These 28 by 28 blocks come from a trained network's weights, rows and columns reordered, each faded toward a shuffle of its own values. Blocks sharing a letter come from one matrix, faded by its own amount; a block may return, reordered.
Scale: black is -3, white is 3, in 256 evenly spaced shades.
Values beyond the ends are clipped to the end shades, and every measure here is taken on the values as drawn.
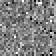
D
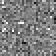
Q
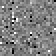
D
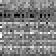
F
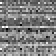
F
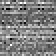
F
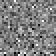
Q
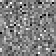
D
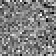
D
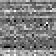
F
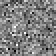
D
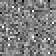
Q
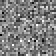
D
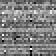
F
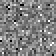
Q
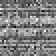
F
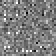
Q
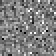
Q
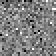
Q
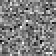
D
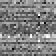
F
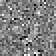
D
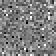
Q
